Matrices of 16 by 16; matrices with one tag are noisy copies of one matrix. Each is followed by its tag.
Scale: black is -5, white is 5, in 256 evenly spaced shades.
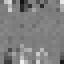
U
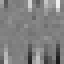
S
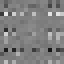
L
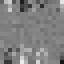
U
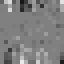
U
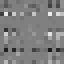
L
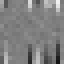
S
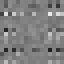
L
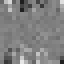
U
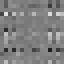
L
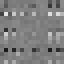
L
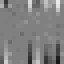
S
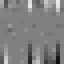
S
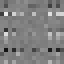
L
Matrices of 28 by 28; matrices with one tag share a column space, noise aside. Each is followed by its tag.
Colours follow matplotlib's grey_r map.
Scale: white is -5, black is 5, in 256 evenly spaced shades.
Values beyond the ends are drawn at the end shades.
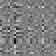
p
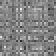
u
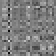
u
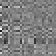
p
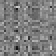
u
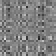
u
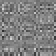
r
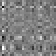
u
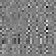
p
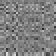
r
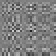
r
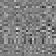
p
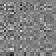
r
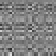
r
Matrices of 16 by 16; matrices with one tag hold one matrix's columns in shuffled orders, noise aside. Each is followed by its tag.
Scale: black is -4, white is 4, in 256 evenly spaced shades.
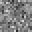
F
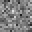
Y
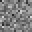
Y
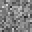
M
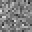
Y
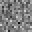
F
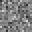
F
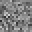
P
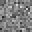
M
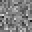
P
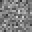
Y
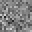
P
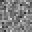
F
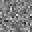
P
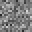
Y
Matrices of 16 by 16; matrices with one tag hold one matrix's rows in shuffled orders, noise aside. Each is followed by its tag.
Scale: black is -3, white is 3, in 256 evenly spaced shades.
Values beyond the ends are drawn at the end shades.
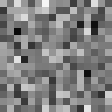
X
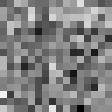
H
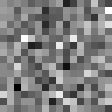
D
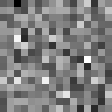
X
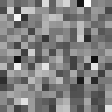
X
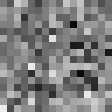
H
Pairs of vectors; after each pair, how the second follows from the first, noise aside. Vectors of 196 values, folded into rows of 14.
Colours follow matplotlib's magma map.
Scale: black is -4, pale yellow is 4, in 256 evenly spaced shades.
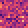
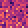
shuffled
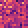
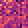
copied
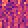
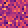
shuffled
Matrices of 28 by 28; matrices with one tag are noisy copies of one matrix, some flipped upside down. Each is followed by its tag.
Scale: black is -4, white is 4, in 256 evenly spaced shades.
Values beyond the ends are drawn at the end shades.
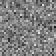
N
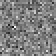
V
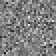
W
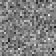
N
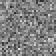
N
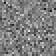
W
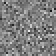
W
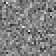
W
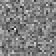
V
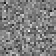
W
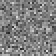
V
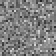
N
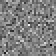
W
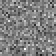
N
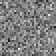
N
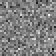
N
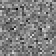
V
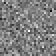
W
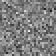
W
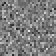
W
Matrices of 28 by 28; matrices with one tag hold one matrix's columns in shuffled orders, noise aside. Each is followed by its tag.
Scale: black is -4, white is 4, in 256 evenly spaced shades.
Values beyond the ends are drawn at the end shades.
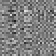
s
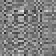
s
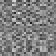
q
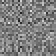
q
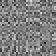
q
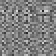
s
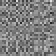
q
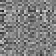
s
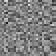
q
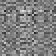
s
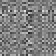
s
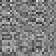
q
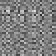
s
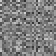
q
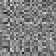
q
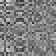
q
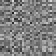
q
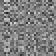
q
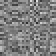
q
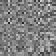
q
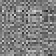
s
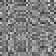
q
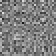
q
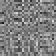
q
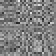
q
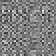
s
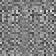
s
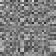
q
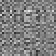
s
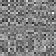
q
